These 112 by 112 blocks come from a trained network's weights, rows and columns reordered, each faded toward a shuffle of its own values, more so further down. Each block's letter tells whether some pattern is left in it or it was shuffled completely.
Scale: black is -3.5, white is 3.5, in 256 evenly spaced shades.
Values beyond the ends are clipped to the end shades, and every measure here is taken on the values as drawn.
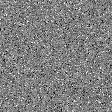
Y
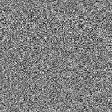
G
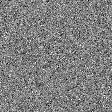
Y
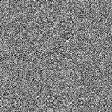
G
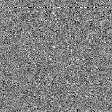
G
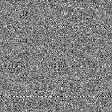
G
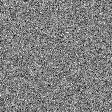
Y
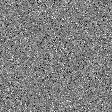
Y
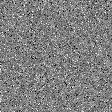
Y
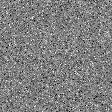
Y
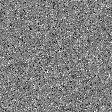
Y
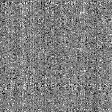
G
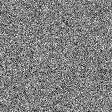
Y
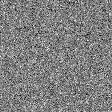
Y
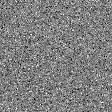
Y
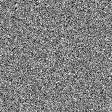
Y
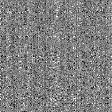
G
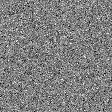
Y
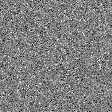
Y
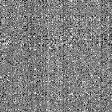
G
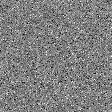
Y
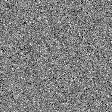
Y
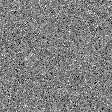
Y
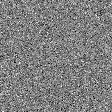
Y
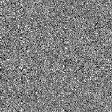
G
